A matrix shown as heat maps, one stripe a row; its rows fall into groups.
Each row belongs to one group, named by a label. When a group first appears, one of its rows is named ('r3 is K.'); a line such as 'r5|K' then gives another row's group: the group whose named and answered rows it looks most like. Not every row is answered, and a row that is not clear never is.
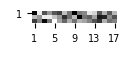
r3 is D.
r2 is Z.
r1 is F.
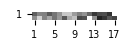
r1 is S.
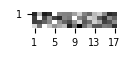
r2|F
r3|D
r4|Z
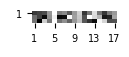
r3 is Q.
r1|D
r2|D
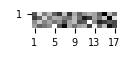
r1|F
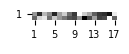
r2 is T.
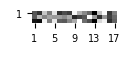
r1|Q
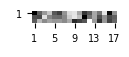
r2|Q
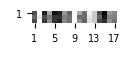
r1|F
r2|F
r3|F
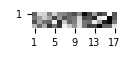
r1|T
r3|D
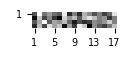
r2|F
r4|D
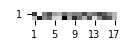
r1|T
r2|D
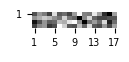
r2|Z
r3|Q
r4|S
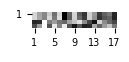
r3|Q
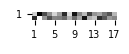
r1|D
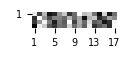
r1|S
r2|T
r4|S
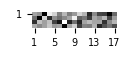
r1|D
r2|Q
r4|Z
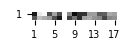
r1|T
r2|F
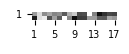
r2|T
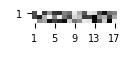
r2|Q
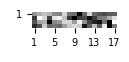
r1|Z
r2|T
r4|Q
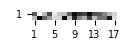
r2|D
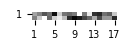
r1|S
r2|T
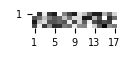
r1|S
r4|F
